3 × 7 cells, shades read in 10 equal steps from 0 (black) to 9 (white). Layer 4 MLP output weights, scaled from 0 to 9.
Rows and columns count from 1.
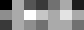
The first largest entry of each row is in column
2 3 2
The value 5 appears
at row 2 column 1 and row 3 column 3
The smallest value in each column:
0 6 3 2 4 6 1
